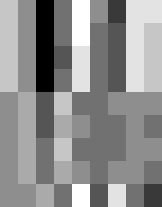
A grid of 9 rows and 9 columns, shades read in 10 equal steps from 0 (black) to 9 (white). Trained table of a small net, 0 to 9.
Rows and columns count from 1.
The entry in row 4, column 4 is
4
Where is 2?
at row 1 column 7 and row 9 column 9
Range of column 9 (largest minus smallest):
6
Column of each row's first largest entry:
5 5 5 5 4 2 4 2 5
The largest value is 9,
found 3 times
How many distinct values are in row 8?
3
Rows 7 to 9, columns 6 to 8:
4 4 5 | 4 5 5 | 3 8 4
